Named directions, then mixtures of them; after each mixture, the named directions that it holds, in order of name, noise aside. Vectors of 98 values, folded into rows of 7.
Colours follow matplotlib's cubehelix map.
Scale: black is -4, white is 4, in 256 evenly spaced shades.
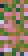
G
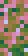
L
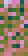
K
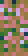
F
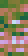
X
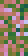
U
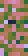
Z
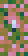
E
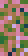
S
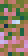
F, X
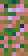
F, K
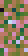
F, Z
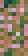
K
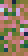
F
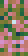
E, K, X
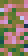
F, L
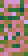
K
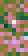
E, S, X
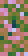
E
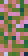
K, S, U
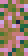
G, S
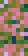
L, U, X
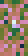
E, F, U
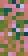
E, U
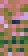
X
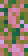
E, L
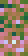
X, Z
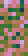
K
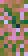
E, U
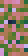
Z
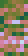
X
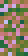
E, L, Z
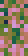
E, L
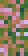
U
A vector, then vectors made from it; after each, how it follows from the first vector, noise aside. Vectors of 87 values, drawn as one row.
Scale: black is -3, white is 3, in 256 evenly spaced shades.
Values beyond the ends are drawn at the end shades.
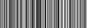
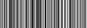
copied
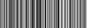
copied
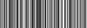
copied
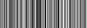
copied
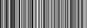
wrapped around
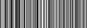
wrapped around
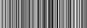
wrapped around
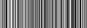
wrapped around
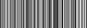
wrapped around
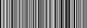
wrapped around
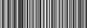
wrapped around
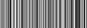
wrapped around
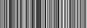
copied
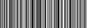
copied
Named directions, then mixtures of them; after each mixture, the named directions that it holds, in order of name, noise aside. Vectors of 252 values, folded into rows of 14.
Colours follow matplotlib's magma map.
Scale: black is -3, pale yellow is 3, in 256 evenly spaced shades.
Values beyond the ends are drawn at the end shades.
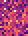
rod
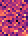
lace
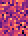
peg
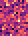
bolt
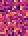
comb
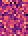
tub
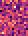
comb, tub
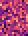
lace, tub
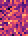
comb, rod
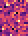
bolt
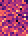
lace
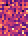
bolt, peg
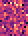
peg, tub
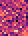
lace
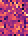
tub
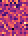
comb, tub
